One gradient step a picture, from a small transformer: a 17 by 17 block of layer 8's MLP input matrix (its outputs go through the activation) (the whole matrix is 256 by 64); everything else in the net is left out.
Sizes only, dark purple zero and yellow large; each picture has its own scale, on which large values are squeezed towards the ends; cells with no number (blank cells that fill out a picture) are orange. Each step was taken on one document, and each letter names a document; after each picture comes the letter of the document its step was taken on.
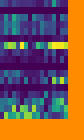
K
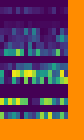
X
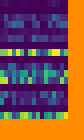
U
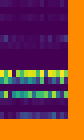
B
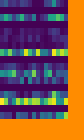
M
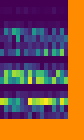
X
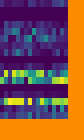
X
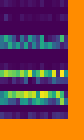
B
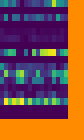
M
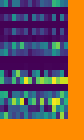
K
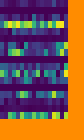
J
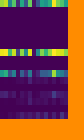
M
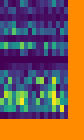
K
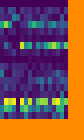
K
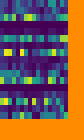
J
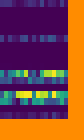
B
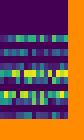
B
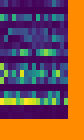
M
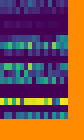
X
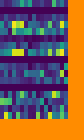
J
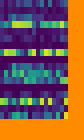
J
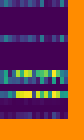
B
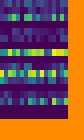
M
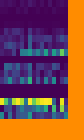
X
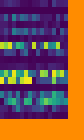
K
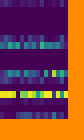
B
